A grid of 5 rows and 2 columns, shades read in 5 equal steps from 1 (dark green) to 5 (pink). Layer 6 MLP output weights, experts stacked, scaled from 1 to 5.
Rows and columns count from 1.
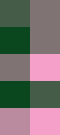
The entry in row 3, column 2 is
5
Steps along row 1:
up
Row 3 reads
3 5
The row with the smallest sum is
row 4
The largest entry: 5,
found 2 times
